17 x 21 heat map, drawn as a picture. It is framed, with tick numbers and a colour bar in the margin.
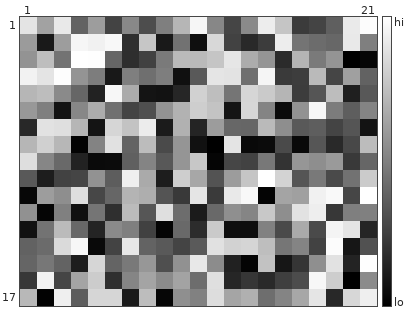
The halves do not mirror each other. No overall slope runs across the table. No single row or column stands out from its neighbours. The histogram is flat. No regular stripes run through it.
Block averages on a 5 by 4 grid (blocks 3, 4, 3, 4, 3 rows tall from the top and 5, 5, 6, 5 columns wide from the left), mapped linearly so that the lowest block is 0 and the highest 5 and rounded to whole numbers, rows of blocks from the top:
5131 | 3130 | 0200 | 0023 | 2113
